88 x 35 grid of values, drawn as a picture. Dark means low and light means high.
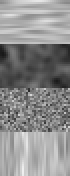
The table splits into 4 rows of 1 panel. Panel 1,1: high, streaked across. Panel 2,1: low, blotchy. Panel 3,1: middling, fine-grained, strong in contrast. Panel 4,1: high, streaked downward.
